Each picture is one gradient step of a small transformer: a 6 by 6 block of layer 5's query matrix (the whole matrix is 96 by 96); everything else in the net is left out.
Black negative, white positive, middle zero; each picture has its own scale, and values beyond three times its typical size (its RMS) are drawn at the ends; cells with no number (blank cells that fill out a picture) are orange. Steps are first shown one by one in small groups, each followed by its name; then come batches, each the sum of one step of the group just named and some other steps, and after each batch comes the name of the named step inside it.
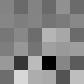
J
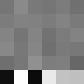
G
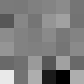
J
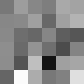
J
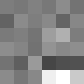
J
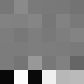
G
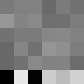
G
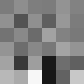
J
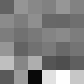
G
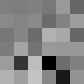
J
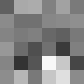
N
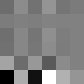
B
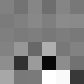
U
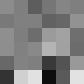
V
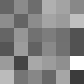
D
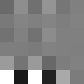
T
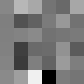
N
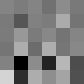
U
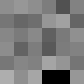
N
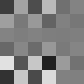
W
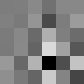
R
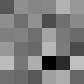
R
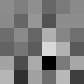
R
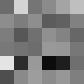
W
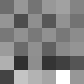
W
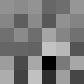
R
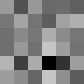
R
